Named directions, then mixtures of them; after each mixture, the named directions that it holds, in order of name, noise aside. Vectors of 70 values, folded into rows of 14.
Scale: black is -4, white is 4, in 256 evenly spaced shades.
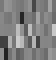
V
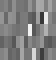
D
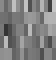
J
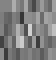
J, V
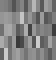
J, V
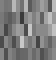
J, V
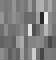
D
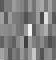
D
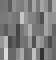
D, J, V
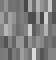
D, J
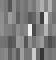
D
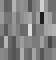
D, J
